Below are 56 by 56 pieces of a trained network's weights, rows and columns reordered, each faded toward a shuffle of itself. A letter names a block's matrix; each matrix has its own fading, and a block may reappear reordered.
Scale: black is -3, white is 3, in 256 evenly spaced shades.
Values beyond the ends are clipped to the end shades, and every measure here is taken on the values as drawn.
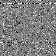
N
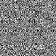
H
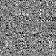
H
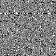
N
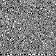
N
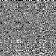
H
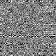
H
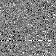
N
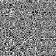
H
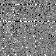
N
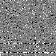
N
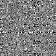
N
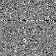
N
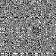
H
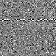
H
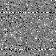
N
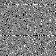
N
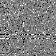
N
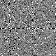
N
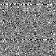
H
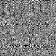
H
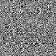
H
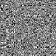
H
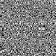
H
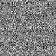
H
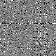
N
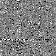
N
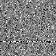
N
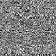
H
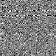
H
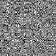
H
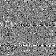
H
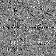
N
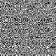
H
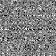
H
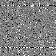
N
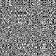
H
